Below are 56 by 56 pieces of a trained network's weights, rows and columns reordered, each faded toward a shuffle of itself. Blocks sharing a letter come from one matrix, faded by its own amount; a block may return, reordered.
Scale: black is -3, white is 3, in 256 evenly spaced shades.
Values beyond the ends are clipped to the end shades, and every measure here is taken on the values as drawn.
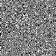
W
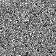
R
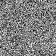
R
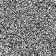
R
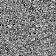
W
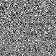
W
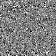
W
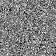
R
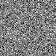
R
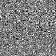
W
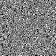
W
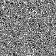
W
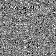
W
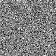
R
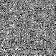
W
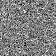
R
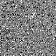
W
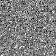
R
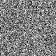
R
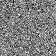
R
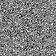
W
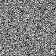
R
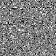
W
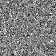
R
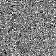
W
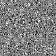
W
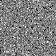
R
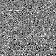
W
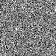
R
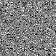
W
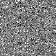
W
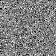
W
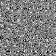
W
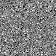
R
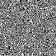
W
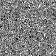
R
